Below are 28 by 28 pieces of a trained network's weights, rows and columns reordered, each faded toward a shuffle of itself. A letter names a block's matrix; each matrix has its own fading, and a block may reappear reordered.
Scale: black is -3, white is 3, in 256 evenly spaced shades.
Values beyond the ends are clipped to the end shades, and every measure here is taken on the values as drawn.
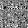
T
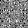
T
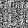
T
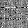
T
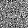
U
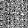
T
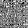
T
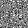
U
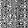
T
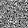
U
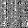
T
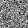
U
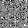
T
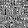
U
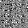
T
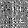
T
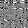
T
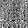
T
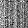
T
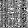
T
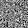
U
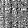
T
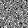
U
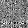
T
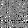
T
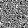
U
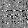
T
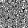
U
